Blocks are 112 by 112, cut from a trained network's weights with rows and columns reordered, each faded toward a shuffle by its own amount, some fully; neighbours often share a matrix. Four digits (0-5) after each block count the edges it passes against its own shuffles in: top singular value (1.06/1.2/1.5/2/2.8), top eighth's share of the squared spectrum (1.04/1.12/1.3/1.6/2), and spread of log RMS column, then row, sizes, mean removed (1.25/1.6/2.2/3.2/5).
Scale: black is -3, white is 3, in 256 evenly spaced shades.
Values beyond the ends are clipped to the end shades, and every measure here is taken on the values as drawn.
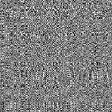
4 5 3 3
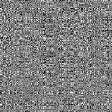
4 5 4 3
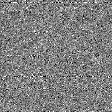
3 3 1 2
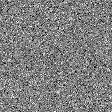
0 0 0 0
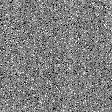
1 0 0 0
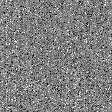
1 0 0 0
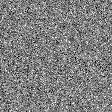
0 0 0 0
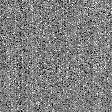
2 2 0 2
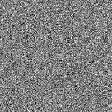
3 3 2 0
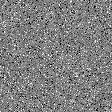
0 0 0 0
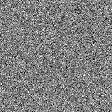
2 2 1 0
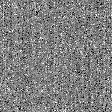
2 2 0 2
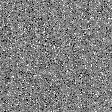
1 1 0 0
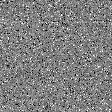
1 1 0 0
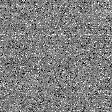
2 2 1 0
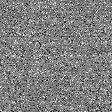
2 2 1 0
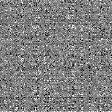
3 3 3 2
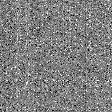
2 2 0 2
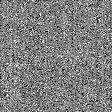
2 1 0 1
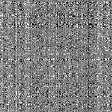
4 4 1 4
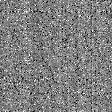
2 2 0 1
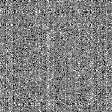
3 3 1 3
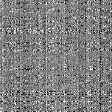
4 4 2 4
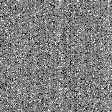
2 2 0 1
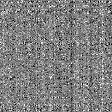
3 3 1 3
